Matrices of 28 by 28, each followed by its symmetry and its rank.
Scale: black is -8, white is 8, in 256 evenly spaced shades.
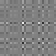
symmetric, rank one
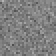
neither, full rank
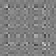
symmetric, rank two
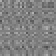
neither, rank three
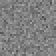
neither, full rank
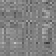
neither, rank three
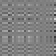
neither, rank one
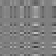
neither, rank one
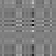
neither, rank one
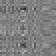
neither, rank three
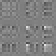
symmetric, rank two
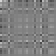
symmetric, rank one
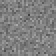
neither, full rank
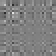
symmetric, rank two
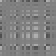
symmetric, rank one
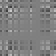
symmetric, rank one
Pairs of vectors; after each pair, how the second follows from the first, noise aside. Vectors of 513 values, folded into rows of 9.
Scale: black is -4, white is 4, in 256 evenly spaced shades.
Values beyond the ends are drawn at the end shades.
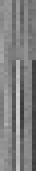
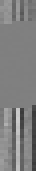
partly zeroed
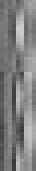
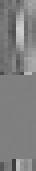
partly zeroed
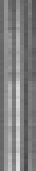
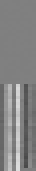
partly zeroed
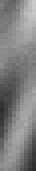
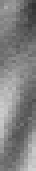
negated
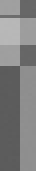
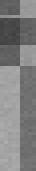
negated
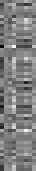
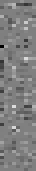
partly zeroed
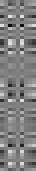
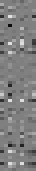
partly zeroed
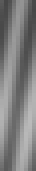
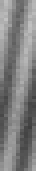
negated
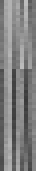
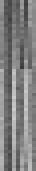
negated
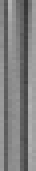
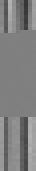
partly zeroed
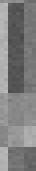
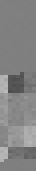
partly zeroed
